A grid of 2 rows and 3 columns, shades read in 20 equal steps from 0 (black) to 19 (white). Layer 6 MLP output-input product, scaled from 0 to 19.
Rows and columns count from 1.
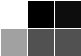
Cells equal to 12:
1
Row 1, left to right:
19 0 1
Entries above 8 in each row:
1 1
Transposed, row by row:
19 12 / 0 6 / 1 6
